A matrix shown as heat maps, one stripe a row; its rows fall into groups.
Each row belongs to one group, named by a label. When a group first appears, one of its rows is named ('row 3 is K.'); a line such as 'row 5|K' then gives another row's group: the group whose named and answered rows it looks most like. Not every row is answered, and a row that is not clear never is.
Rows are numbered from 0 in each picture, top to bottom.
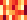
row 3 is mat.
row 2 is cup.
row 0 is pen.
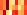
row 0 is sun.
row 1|sun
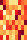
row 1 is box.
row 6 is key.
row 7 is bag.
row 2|bag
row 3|pen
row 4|cup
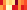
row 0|pen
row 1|pen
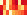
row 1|pen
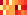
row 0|bag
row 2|bag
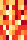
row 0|cup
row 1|sun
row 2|key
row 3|mat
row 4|box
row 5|bag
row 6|pen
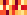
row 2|sun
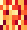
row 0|cup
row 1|bag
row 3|cup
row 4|box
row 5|bag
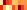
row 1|key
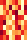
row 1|cup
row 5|bag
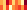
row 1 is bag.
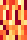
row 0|box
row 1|cup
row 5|box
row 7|pen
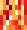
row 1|cup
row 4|pen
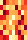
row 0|box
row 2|mat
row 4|key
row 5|cup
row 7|key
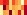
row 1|box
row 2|cup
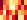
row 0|key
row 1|bag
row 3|sun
